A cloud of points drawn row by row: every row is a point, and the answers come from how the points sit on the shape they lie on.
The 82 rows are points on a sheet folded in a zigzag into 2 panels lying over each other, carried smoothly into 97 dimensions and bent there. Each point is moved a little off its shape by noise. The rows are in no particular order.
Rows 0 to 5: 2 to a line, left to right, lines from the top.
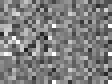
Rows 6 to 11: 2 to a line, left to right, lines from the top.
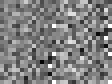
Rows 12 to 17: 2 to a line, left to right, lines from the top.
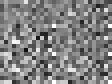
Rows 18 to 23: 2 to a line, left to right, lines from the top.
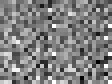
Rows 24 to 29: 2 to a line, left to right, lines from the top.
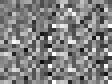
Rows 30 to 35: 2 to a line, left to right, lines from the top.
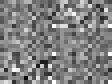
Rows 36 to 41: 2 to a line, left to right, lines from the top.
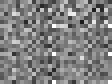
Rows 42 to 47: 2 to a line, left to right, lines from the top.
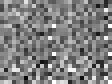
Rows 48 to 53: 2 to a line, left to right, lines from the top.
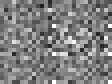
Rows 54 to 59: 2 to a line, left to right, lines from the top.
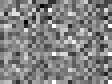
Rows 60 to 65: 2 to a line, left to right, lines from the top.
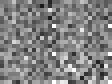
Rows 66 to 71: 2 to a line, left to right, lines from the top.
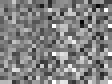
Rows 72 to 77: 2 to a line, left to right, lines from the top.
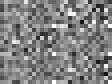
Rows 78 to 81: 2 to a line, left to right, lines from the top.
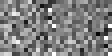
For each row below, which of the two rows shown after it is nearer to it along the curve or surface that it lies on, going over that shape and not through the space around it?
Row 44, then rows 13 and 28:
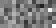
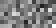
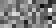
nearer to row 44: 13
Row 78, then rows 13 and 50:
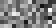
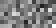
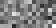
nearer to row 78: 50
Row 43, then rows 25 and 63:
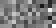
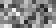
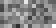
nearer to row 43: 63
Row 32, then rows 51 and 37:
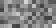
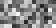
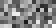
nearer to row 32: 51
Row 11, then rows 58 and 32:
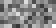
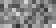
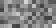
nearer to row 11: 32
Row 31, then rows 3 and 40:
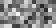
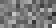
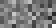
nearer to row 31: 40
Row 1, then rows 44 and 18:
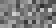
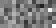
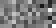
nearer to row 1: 44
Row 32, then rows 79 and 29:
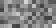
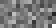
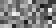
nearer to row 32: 29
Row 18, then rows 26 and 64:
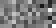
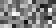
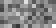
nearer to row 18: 26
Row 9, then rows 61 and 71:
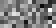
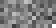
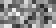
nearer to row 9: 61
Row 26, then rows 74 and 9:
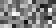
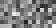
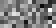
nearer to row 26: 9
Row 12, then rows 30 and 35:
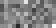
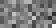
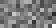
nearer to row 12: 35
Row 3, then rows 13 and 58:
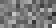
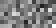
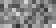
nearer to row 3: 13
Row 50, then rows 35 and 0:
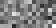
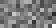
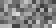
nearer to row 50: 0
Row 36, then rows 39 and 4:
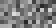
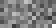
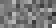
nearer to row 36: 4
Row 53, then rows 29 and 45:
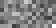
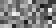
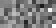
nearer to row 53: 29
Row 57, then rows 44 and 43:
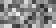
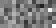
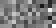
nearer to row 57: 43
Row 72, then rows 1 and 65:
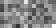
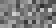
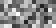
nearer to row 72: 65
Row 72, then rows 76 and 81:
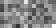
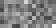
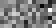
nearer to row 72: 76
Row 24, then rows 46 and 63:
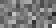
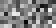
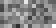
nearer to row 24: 46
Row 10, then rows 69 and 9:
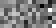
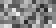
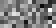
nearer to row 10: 9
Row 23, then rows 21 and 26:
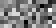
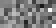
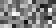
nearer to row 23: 26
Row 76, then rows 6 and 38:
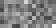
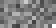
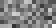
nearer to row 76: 38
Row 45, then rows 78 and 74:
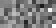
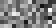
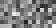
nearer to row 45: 74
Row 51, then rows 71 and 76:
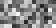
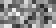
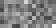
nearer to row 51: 71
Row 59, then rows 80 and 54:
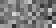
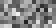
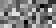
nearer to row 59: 54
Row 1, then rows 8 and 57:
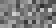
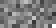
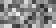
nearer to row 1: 8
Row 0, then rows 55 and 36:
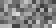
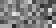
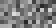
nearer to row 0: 36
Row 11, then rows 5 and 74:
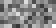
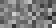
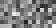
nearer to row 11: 5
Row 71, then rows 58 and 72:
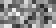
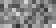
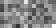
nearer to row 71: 72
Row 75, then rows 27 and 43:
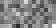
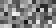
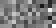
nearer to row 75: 27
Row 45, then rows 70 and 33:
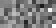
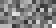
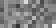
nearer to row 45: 70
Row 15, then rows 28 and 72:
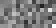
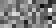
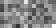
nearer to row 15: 28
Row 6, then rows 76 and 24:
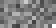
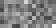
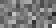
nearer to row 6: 24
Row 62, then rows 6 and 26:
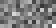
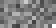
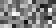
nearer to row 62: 6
